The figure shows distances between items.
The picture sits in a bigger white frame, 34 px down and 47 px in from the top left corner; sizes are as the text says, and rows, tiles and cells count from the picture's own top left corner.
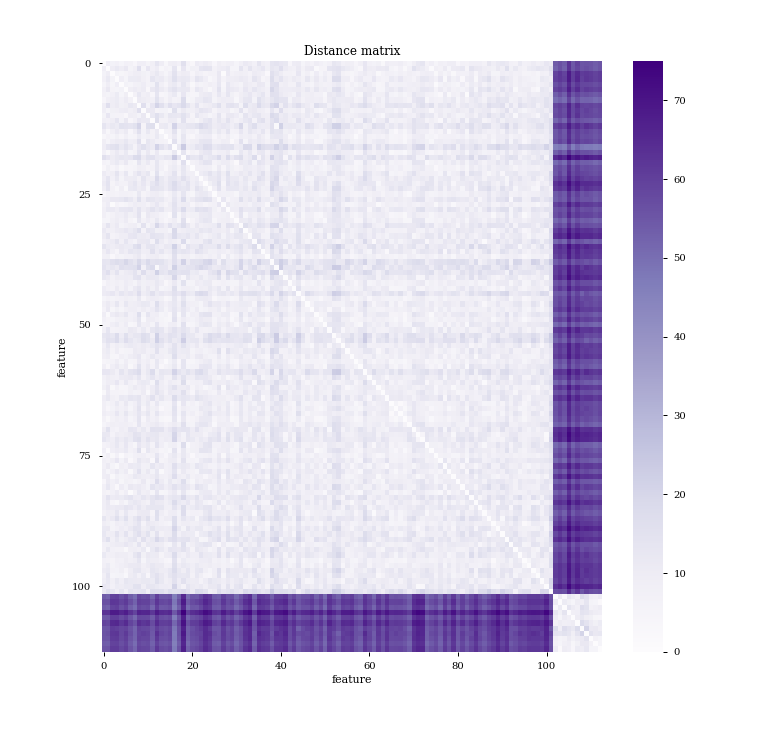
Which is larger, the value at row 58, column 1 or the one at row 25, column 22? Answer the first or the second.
the second
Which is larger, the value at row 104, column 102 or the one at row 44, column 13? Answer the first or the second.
the second
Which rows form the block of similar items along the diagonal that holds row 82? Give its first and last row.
0 to 101
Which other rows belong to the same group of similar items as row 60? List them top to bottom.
0, 1, 2, 3, 4, 5, 6, 7, 8, 9, 10, 11, 12, 13, 14, 15, 16, 17, 18, 19, 20, 21, 22, 23, 24, 25, 26, 27, 28, 29, 30, 31, 32, 33, 34, 35, 36, 37, 38, 39, 40, 41, 42, 43, 44, 45, 46, 47, 48, 49, 50, 51, 52, 53, 54, 55, 56, 57, 58, 59, 61, 62, 63, 64, 65, 66, 67, 68, 69, 70, 71, 72, 73, 74, 75, 76, 77, 78, 79, 80, 81, 82, 83, 84, 85, 86, 87, 88, 89, 90, 91, 92, 93, 94, 95, 96, 97, 98, 99, 100, 101
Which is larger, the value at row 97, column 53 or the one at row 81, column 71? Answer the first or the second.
the first
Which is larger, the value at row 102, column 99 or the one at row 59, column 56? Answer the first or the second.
the first
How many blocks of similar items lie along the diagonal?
2
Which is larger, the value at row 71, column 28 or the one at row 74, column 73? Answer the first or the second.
the first
